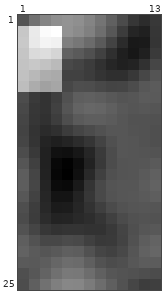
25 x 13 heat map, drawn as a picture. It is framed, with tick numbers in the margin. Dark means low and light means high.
Calmest part: middle right. Average level on the scale: 30%. Stripes: none. Odd patch: higher, in the top left. Histogram: skewed, a long tail of high values.
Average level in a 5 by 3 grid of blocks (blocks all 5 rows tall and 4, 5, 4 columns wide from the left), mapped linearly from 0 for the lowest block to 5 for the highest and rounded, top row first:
5 2 0 | 2 1 1 | 0 0 1 | 0 0 1 | 2 2 1
